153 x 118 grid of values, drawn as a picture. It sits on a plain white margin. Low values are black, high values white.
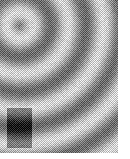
Concentric rings centre on the top left. No overall slope runs across the table. The ninth with the lowest average is the bottom left. An odd patch, lower than its surroundings, sits in the bottom left. The halves do not mirror each other.
